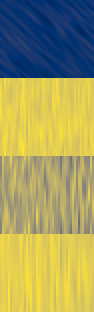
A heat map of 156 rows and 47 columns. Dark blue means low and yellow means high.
It is made of 4 by 1 panels. Panel 1,1: very low, slanting down to the right, faint in contrast. Panel 2,1: very high, streaked downward, faint in contrast. Panel 3,1: high, streaked downward. Panel 4,1: very high, streaked downward, faint in contrast.
